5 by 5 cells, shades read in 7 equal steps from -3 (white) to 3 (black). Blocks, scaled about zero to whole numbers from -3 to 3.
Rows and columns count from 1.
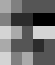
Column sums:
-6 2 4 5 4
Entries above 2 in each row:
0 2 0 0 0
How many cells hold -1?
4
